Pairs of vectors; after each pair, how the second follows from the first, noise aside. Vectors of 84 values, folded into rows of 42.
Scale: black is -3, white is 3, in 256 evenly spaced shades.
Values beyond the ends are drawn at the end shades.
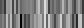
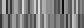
reversed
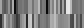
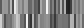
negated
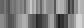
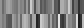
sign-scrambled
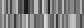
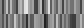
negated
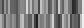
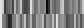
reversed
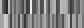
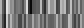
sign-scrambled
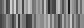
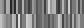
negated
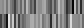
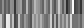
sign-scrambled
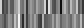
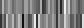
reversed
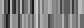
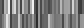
negated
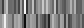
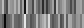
negated
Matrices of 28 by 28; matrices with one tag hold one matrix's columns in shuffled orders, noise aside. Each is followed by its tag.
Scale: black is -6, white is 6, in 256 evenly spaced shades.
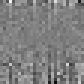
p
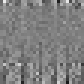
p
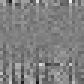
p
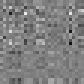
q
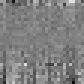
p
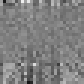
p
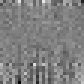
p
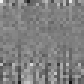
p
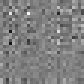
q
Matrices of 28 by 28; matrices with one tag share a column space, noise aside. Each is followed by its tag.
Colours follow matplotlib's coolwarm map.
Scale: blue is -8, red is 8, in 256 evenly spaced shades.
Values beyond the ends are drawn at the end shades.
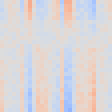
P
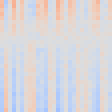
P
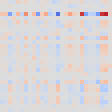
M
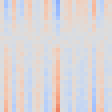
P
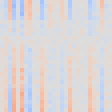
P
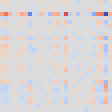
M
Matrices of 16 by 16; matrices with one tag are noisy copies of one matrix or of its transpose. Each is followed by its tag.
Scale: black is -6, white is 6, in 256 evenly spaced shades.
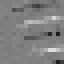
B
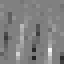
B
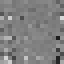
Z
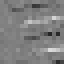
B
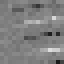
B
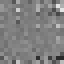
Z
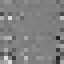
Z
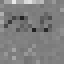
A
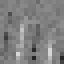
B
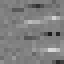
B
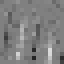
B
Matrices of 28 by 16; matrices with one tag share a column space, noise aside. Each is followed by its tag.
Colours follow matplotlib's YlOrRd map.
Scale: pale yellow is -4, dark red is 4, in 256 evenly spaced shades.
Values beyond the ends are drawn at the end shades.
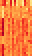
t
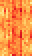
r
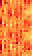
r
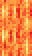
r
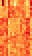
t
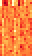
t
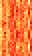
r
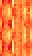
r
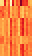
t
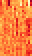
t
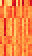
t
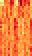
t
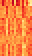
t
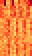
t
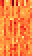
t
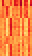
t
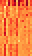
t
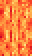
r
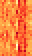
r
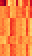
t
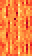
r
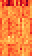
t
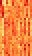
t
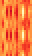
r
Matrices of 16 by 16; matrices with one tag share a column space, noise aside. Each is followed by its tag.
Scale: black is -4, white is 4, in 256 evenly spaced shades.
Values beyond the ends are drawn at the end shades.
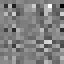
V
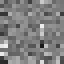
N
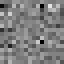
V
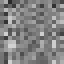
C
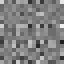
N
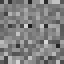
N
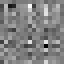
V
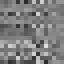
N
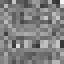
C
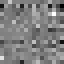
V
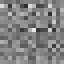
V
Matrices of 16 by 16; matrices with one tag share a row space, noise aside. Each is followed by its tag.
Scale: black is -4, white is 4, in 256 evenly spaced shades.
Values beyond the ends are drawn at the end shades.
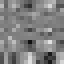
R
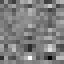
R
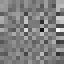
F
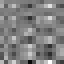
R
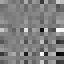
F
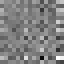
F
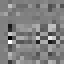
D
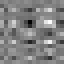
R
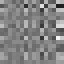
F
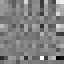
F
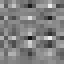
R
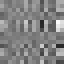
F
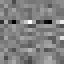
R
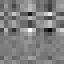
R
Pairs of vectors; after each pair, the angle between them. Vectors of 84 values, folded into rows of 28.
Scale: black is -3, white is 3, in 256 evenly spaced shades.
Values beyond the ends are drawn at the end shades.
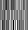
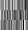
orthogonal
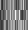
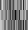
nearly opposite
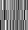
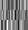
partly opposed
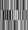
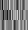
nearly parallel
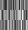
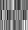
orthogonal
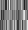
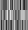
partly aligned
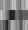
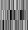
partly aligned
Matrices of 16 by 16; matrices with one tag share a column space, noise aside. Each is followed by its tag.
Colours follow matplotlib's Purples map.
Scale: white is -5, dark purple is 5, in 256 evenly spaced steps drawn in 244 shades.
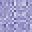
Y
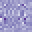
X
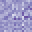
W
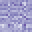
Y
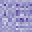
X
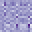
Y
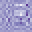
X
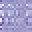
X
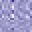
W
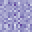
Y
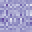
X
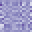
Y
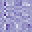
Y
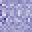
X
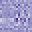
X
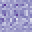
X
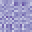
Y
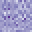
W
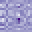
X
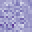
Y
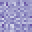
Y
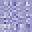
Y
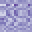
X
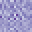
W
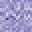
W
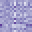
Y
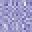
Y
